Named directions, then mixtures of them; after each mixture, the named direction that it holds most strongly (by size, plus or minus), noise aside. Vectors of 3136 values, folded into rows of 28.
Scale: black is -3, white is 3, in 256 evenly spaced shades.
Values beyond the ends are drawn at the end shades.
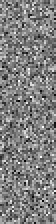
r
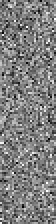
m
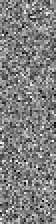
r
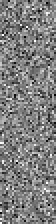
m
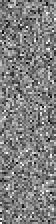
m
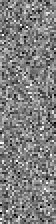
m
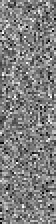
m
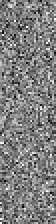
m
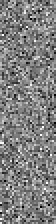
m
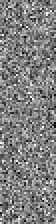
r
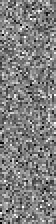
m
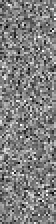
r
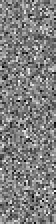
r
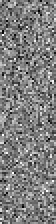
m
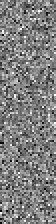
m
